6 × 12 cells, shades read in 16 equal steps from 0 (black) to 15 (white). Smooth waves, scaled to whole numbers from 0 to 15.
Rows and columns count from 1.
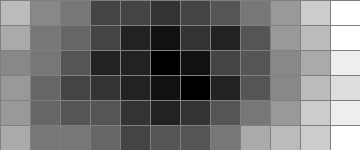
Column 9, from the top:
7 5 5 5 7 10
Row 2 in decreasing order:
15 11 10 9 7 6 5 4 3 2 2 1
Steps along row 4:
down down down down down down up up up up up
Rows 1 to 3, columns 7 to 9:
4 5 7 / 3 2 5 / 1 4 5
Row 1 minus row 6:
1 1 0 -2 0 -2 -1 -2 -3 -2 0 0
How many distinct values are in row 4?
11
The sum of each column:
57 41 34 24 17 12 16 25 39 54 68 86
